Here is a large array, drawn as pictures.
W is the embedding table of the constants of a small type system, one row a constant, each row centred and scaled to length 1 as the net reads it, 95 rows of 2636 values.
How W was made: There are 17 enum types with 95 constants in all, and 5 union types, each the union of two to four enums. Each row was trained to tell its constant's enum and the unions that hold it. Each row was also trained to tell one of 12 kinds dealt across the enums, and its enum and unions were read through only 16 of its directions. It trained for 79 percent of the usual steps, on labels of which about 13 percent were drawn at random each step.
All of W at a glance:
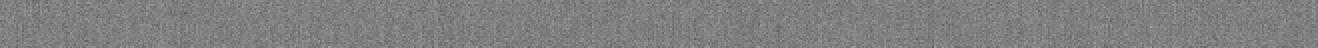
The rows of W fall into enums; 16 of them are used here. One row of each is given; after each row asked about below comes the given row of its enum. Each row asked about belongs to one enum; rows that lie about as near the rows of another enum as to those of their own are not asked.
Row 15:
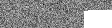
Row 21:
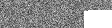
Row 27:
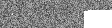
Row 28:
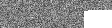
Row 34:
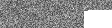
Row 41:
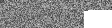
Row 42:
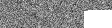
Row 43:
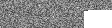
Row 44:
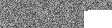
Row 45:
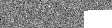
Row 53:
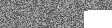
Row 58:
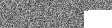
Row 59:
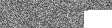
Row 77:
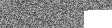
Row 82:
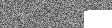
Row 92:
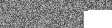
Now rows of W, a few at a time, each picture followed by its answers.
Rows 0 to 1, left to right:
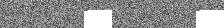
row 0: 92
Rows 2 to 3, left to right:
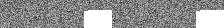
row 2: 42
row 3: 92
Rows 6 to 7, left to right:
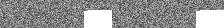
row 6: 45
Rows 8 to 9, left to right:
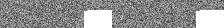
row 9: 44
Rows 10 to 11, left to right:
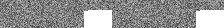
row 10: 58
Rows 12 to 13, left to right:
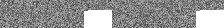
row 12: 92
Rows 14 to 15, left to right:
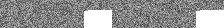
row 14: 45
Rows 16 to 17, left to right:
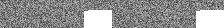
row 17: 58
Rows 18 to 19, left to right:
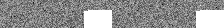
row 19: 21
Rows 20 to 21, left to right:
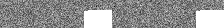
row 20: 28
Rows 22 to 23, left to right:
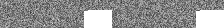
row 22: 34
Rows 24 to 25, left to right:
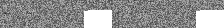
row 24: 92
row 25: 21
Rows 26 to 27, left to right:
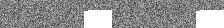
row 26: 27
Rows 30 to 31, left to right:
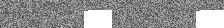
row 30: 28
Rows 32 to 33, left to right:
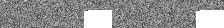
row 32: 41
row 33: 44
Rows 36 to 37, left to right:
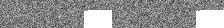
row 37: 15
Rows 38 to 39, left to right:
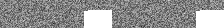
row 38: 27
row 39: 43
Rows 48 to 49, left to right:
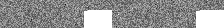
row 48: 82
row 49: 42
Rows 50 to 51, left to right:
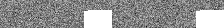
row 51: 77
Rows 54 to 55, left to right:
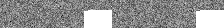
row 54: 59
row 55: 82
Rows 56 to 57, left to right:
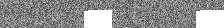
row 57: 42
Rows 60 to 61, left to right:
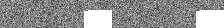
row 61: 82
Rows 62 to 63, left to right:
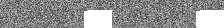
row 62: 45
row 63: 42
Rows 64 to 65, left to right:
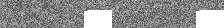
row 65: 45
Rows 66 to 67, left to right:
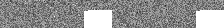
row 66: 28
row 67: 44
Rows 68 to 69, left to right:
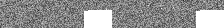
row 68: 28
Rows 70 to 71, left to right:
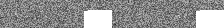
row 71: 21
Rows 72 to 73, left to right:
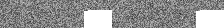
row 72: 43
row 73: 45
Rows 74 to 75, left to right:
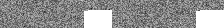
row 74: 21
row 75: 28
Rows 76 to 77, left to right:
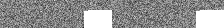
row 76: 58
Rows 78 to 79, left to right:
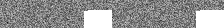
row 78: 15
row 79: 58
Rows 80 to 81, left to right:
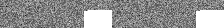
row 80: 44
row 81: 44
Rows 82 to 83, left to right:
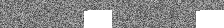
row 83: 82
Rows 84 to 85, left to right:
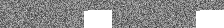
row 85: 21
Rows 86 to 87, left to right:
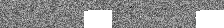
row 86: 43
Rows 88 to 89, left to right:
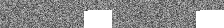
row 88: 43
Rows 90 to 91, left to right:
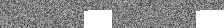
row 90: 92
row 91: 58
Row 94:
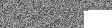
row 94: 27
